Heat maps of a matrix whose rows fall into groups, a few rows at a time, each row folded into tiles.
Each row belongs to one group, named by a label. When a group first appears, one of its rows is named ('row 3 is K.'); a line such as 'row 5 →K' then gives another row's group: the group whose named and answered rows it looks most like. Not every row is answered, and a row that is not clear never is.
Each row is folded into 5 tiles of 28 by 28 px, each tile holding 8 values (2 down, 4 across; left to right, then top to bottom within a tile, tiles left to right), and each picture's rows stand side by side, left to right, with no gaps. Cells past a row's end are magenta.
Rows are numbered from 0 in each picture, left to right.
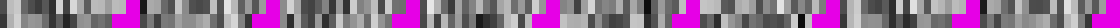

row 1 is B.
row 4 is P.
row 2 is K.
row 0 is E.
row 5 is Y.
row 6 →E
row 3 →Y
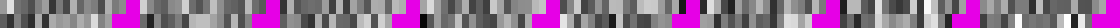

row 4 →Y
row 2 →E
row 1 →K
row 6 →B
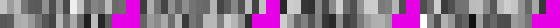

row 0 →K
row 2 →Y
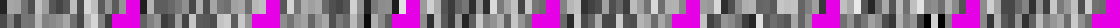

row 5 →Y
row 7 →K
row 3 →K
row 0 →B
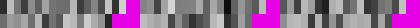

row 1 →P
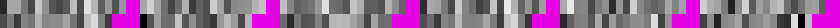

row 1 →E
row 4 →K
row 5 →K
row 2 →K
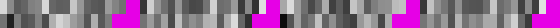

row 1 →B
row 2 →E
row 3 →B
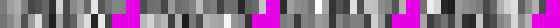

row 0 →E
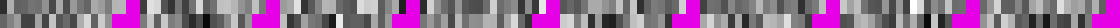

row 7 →Y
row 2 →Y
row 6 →K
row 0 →E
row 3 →B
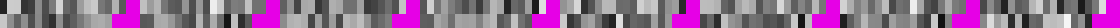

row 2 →P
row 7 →P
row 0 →Y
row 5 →Y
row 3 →B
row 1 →K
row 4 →Y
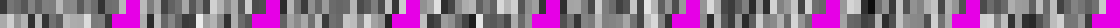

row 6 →K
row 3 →Y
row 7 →P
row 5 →K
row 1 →K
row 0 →P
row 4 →B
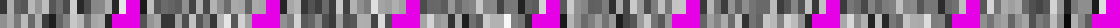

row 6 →P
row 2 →E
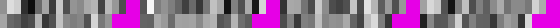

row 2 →B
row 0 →K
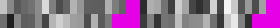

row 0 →K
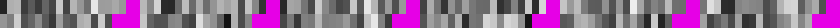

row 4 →K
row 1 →K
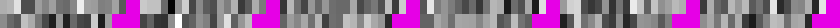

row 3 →B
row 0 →Y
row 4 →E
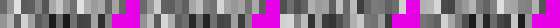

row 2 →P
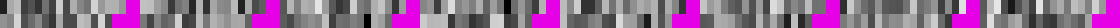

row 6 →B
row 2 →B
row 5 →K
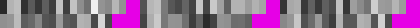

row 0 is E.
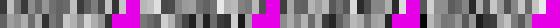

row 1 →Y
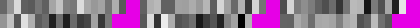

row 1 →Y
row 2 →B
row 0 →Y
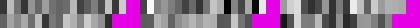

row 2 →E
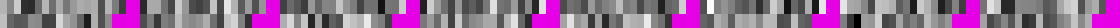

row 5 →B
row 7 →Y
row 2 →P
